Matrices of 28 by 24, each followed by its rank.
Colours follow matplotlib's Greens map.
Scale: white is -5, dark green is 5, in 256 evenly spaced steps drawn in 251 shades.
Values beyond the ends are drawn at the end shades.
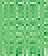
two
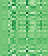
two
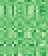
three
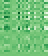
two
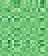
two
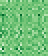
three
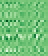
two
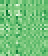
three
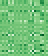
two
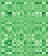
two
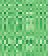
two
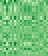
two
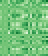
two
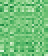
three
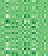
two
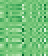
two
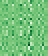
two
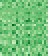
three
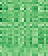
three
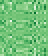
three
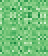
three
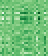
three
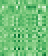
three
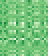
two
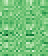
three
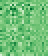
three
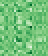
three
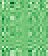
three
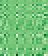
two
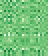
three
